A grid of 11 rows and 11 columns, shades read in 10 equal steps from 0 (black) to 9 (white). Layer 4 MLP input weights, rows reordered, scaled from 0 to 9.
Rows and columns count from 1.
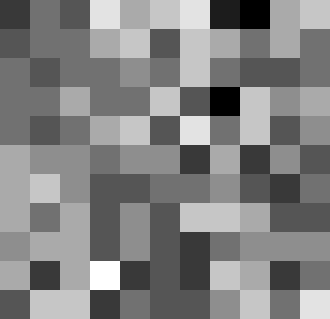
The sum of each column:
49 49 56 52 53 45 53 49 50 44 53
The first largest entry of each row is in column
4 5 7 6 7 1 2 7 2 4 11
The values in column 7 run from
2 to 8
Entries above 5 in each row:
6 5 1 4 4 2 2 5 2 5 4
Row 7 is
6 7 5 3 3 4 4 5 3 2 4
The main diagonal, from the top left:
2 4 4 4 7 5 4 7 5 2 8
